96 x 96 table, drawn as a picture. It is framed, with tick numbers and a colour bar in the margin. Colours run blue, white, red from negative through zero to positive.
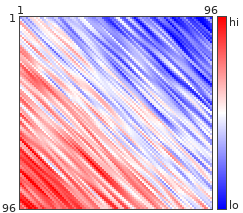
The bottom left is the ninth with the highest average. The ninth with the lowest average is the top right. Streaks slant down to the right. The histogram is bell-shaped. No single row or column stands out from its neighbours. The field climbs toward the bottom left.
